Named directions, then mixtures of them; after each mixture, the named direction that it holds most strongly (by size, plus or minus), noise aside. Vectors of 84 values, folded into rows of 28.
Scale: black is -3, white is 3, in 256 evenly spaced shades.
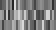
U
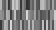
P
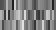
U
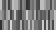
P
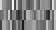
U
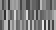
P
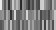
P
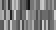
P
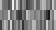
P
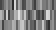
U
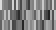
U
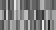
U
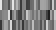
P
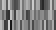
P
